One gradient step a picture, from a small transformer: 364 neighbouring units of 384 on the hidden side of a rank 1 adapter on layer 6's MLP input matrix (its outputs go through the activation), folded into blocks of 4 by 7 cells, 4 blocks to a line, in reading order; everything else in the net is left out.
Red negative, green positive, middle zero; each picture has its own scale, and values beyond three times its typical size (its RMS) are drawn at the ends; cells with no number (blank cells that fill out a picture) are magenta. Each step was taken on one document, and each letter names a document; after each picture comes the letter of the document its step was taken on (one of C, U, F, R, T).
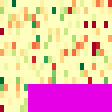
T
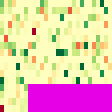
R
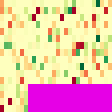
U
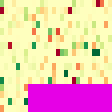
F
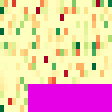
T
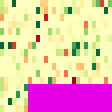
F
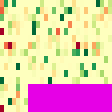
T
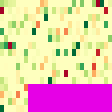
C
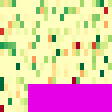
R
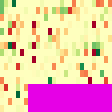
T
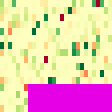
F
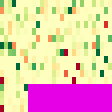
C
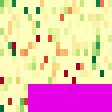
R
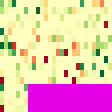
C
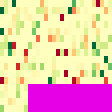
C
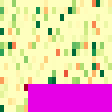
F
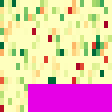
C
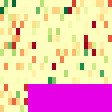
T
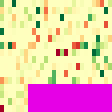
U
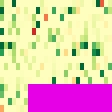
F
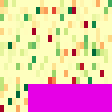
T
